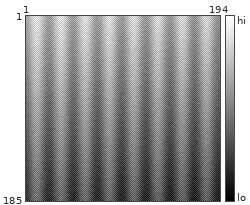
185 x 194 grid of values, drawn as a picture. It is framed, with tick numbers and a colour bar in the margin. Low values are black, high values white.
The top left is the ninth with the highest average. There is an overall slope up to the top. Upright stripes repeat 8 times across the table.
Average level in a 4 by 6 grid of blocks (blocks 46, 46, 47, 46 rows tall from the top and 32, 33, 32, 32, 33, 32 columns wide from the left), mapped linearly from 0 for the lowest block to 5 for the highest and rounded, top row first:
554454 | 343333 | 222221 | 110010
